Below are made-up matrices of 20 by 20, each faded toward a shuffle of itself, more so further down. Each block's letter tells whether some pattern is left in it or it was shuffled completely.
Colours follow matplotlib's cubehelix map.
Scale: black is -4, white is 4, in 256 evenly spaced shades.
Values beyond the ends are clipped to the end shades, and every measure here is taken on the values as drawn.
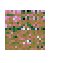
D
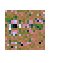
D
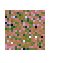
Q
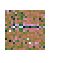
D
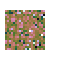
Q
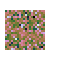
Q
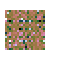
D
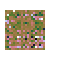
D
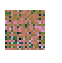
D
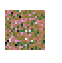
Q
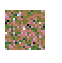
Q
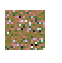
Q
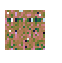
D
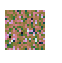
Q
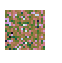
Q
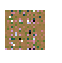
D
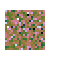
Q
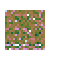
D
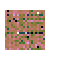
D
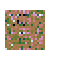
D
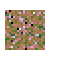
Q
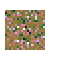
Q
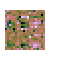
D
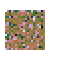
D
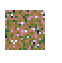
Q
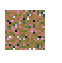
Q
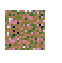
Q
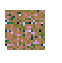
D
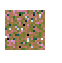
Q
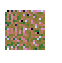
D
